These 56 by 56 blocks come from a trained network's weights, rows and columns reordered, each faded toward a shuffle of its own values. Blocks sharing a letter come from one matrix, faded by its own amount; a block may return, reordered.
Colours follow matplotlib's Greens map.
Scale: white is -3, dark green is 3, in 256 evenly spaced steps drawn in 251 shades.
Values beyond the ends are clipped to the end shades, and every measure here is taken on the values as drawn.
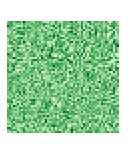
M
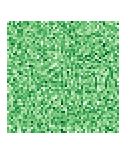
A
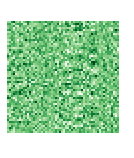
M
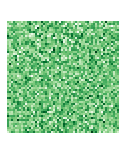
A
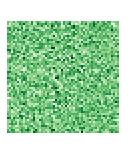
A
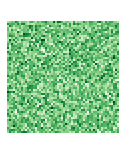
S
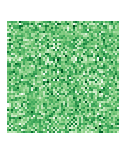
M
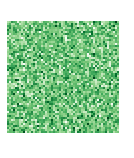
S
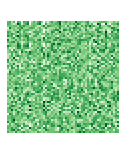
M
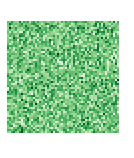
S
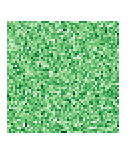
S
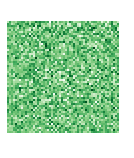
A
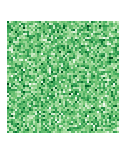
S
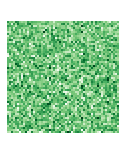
A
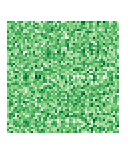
M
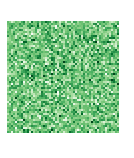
A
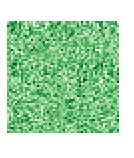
A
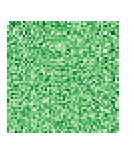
M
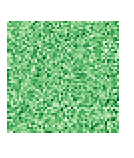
A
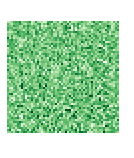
A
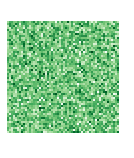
S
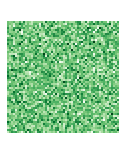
S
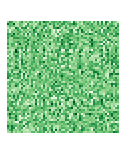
M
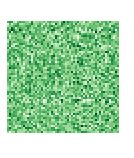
M
